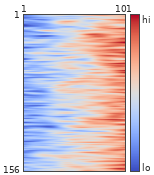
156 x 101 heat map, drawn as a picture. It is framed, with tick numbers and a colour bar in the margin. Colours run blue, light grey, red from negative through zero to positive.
Streaks run across, left to right. The top right is the ninth with the highest average. No lone cell stands out from its neighbours. The field climbs toward the right.
